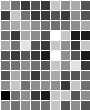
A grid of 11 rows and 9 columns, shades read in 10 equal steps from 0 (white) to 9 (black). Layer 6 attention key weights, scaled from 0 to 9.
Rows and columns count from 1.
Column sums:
56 49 47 62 68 28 51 51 60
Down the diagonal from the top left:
3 2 3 4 7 0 4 6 5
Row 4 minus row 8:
-1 4 -2 -3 1 -3 -4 2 3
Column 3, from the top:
7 5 3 3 1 6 4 5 5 4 4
